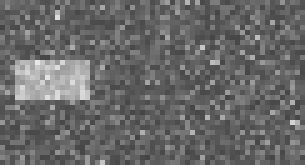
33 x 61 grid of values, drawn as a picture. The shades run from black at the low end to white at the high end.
An odd patch, higher than its surroundings, sits in the middle left. The values are skewed, with a long tail toward high values. The middle left is the ninth with the highest average. On average the colour sits 40% of the way up the scale. There are no regular stripes.
